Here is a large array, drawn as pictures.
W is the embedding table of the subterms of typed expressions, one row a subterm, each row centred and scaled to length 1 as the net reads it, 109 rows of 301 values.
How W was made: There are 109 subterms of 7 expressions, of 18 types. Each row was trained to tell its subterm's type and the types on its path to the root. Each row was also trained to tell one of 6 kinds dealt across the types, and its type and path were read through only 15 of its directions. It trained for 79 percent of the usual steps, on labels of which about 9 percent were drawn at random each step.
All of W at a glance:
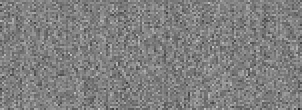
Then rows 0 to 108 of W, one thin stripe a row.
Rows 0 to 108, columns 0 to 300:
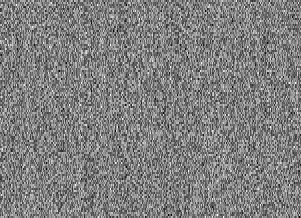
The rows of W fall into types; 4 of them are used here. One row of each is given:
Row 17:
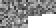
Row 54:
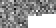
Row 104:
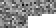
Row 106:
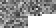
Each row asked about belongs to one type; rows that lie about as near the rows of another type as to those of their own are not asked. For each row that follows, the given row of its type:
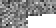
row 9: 17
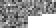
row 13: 106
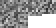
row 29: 106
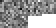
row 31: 54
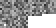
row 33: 54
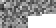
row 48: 104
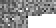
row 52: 17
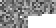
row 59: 54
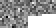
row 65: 54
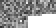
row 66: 104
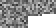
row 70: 17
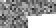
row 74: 54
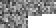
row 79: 17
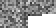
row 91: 104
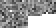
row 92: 106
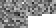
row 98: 106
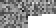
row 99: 17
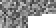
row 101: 104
